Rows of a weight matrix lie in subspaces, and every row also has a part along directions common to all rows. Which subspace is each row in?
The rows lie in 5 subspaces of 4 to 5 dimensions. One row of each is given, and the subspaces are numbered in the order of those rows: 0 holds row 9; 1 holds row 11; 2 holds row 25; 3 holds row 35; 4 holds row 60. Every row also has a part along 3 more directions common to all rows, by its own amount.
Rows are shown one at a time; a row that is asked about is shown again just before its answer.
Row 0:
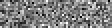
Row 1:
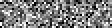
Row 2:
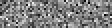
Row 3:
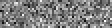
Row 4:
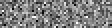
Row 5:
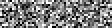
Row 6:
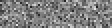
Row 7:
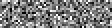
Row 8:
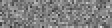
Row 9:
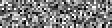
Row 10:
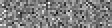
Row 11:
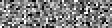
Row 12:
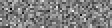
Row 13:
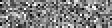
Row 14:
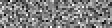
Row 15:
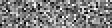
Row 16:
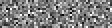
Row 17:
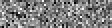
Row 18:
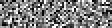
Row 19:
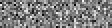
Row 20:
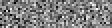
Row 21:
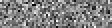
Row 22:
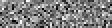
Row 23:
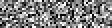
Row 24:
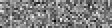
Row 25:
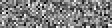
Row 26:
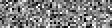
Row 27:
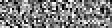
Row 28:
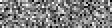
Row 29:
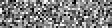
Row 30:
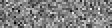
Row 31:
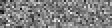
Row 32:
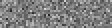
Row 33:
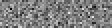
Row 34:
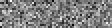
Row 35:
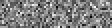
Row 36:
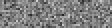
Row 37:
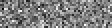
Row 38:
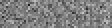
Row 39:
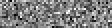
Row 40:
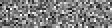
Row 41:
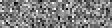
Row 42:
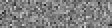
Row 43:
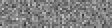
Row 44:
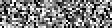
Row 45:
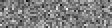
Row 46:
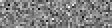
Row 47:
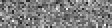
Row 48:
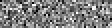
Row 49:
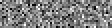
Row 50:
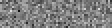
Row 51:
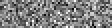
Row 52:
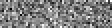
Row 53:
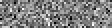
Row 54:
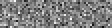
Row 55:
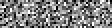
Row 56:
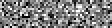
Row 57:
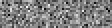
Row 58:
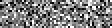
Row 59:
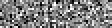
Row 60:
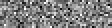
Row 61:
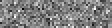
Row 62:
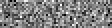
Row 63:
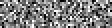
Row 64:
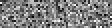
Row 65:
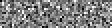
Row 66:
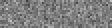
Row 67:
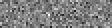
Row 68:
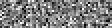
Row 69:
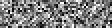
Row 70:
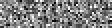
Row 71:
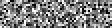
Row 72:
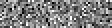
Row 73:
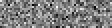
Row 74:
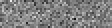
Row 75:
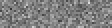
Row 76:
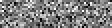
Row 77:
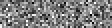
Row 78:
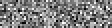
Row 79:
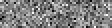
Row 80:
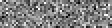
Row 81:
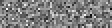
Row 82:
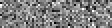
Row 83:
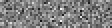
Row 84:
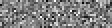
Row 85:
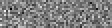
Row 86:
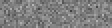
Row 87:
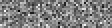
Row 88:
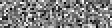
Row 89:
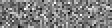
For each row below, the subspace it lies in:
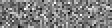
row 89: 4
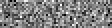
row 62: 2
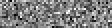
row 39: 2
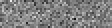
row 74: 2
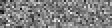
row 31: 4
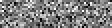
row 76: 3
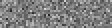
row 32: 4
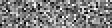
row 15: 1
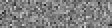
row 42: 2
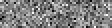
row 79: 2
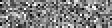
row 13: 4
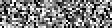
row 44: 0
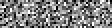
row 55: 3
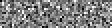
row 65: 1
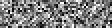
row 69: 0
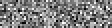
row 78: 0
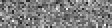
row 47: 0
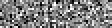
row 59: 4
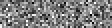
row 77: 3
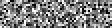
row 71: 1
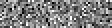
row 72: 1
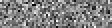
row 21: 1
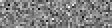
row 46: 3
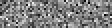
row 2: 4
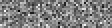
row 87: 3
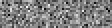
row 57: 1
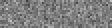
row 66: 4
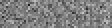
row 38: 1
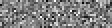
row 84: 0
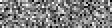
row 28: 4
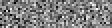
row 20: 1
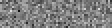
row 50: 3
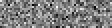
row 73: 3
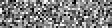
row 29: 2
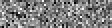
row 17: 4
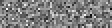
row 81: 3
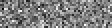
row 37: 0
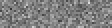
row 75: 4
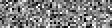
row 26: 3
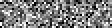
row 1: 2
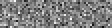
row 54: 2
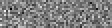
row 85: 1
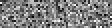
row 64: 4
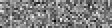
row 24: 4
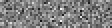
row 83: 1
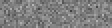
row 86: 1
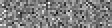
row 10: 3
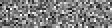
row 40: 0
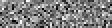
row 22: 0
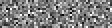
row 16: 0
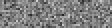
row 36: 1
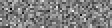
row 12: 3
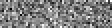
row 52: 1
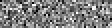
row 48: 1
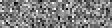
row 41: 3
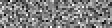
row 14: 4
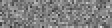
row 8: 0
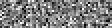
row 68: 1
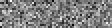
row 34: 2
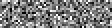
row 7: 4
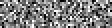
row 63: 0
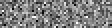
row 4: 2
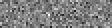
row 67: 0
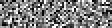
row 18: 2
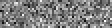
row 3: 3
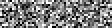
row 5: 2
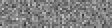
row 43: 0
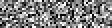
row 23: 3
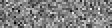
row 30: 3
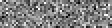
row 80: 2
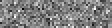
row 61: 0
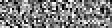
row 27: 3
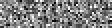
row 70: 4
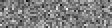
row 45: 0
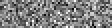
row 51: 2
